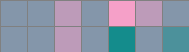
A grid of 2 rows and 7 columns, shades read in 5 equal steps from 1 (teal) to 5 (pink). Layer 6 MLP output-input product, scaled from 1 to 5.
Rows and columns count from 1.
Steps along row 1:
same up down up down down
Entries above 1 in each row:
7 6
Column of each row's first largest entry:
5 3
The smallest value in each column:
3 3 4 3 1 3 2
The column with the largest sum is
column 3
